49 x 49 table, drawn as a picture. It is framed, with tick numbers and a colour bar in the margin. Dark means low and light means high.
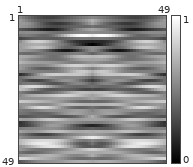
It is mirror symmetric from left to right. The histogram is bell-shaped. Streaks run across, left to right.
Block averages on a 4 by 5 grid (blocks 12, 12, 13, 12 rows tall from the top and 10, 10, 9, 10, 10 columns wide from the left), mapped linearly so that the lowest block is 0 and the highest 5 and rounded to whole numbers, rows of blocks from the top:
20202
34443
34343
55455
